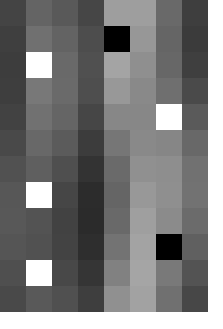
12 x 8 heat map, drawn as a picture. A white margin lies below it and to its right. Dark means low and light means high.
Six lone cells stand out: four far higher and two far lower than their neighbours. On average the colour sits 40% of the way up the scale. The top right is the smoothest part. Streaks run downward. No seam splits the table. The middle right is the ninth with the highest average. The top middle is the roughest part.
